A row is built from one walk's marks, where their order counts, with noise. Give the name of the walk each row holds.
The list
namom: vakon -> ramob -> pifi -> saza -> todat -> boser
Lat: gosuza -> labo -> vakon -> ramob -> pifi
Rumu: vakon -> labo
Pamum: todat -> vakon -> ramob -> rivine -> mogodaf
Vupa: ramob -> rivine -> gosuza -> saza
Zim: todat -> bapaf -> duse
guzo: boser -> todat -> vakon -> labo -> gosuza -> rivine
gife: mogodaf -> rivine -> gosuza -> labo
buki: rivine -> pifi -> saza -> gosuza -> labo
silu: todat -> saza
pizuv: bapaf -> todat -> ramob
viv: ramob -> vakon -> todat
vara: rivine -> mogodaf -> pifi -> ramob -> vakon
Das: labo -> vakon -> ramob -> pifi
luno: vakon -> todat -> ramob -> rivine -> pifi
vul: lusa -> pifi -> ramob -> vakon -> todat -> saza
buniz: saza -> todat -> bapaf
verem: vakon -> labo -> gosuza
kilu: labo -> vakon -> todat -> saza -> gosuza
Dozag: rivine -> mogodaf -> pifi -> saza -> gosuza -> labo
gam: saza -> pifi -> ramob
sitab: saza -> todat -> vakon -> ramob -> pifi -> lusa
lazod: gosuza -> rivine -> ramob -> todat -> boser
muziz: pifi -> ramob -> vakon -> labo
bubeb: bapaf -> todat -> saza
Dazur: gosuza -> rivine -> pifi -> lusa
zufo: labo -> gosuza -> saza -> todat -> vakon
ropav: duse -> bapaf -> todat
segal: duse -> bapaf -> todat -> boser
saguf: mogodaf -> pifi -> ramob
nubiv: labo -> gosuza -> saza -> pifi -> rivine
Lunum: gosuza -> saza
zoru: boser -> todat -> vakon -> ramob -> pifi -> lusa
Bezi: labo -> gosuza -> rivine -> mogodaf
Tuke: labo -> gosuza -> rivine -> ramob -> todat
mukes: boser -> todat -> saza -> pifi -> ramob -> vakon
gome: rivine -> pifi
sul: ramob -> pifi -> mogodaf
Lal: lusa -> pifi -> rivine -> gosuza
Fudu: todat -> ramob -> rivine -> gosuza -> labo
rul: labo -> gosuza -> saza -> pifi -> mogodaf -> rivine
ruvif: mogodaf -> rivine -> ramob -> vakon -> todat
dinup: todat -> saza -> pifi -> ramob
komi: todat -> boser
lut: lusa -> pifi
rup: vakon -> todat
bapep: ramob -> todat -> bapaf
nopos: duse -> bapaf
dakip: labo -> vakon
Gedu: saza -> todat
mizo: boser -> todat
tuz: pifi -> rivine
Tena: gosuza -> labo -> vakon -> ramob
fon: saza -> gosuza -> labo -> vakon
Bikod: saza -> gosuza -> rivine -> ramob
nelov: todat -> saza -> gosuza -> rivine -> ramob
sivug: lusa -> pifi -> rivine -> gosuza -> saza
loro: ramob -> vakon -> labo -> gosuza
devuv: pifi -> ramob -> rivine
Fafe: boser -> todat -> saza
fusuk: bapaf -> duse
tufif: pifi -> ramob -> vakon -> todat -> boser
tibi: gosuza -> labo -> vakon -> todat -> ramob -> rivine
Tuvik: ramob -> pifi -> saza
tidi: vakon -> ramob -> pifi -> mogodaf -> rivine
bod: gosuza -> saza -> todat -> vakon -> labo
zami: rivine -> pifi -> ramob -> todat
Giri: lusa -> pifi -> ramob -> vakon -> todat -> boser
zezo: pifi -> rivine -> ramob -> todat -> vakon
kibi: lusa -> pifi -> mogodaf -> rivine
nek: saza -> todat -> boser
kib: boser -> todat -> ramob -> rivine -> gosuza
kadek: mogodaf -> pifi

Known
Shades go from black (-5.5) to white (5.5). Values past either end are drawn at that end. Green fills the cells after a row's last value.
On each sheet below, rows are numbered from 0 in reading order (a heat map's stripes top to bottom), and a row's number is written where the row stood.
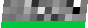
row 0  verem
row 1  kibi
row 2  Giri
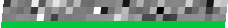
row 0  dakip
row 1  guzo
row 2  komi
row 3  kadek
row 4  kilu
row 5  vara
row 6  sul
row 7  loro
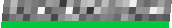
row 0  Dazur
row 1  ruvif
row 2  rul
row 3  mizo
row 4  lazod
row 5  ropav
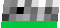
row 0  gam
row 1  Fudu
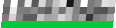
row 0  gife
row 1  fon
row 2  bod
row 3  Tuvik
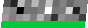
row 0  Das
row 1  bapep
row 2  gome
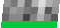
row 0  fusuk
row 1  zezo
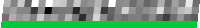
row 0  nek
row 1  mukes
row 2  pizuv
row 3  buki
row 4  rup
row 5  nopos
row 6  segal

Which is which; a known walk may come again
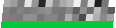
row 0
Rumu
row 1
viv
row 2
lazod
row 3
bod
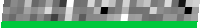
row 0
verem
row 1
nopos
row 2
Bezi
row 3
dinup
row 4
zufo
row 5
silu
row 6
Lat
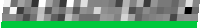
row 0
Pamum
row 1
Tuke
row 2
sivug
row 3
Gedu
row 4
nubiv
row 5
dakip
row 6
saguf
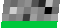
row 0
tuz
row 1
Das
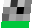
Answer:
sitab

